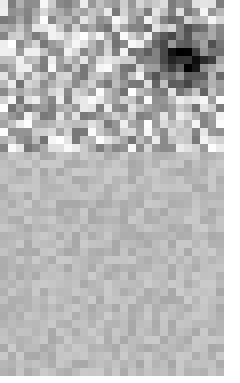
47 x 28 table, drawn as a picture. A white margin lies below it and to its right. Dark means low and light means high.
Ninth with the lowest average: top right. Stripes: none. Dips: one, in the top right. Histogram: skewed, a long tail of low values. Seam: horizontal, 40% of the way down, the bottom part calmer. Mirror symmetry: none. Average level on the scale: 70%.
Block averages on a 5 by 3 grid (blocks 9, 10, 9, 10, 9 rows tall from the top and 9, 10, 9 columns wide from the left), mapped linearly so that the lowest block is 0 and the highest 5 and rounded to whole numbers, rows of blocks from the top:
540 | 544 | 555 | 555 | 555
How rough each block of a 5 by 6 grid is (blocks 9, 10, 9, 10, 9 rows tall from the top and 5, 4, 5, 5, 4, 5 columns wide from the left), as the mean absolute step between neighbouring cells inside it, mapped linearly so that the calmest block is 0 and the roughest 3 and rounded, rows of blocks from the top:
2 2 2 3 2 2
3 2 2 3 2 3
0 0 0 0 0 0
0 0 0 0 0 0
0 0 0 0 0 0
